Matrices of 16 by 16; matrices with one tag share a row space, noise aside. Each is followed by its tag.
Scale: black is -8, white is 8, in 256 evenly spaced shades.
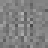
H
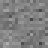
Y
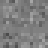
Y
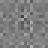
H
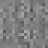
H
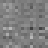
Y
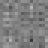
Y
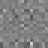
H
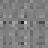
H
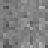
Y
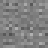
Y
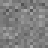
Y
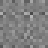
H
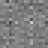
Y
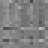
Y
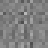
H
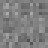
Y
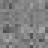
Y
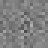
H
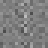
H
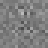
H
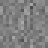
H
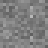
Y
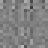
H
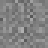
H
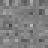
Y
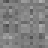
Y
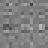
Y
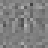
H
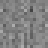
H
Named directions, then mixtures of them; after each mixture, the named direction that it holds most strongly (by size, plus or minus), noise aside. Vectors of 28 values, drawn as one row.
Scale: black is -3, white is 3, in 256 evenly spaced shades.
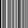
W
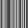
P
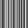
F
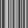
F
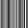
P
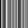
W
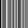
W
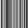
P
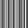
F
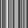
F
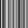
W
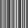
P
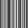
P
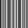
W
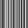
F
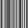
P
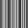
P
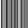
W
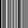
W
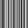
F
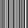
F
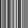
W
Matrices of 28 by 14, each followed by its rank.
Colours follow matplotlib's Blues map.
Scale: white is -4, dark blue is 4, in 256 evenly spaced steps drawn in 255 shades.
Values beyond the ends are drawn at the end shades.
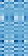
one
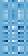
one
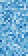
full rank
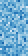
full rank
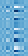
one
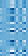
one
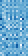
three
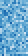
full rank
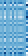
one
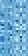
three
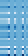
one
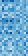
three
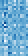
three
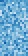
full rank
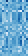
three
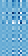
one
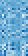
three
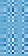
one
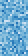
full rank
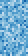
full rank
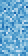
full rank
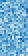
full rank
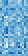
three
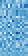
three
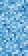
full rank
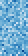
full rank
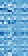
three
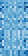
three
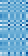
one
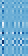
one
